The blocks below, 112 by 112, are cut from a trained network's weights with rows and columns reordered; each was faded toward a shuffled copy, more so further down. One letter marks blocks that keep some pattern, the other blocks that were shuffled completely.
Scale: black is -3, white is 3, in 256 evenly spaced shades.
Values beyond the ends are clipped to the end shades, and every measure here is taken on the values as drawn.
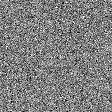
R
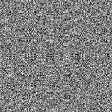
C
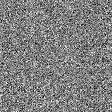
C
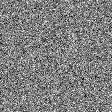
R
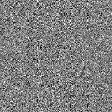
C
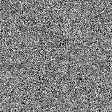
C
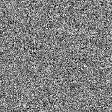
C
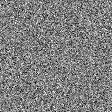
R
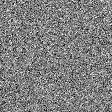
R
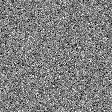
R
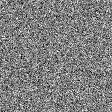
R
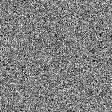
R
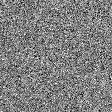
R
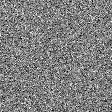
R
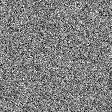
R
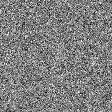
R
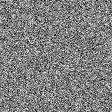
R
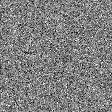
R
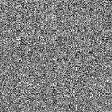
C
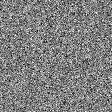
R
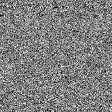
C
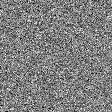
R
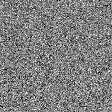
C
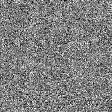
C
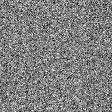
C
